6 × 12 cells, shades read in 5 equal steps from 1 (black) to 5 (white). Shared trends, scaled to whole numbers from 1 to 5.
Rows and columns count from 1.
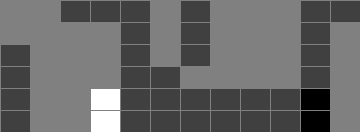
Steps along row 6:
up same up down same same same same same down up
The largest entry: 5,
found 2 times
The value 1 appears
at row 5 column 11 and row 6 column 11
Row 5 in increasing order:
1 2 2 2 2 2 2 2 3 3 3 5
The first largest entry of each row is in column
1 1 2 2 4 4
